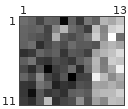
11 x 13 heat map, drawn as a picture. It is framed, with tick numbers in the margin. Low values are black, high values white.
Stripes: none. Calmest part: top left. Seam: vertical, 70% of the way across, the right part higher. Roughest part: top right.
